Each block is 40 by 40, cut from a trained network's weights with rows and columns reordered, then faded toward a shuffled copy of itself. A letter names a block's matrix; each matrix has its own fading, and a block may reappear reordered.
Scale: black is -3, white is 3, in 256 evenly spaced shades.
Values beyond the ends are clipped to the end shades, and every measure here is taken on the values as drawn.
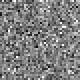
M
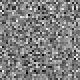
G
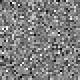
M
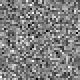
M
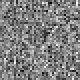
G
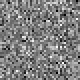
G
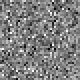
M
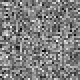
G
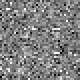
M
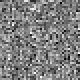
G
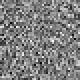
G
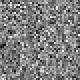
G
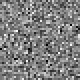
M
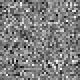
M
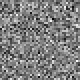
G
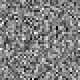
G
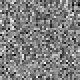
G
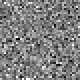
M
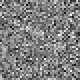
G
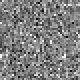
M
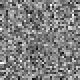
G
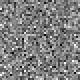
M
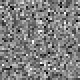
M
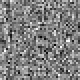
G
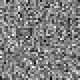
M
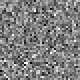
M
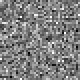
M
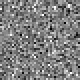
M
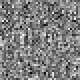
G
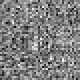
G
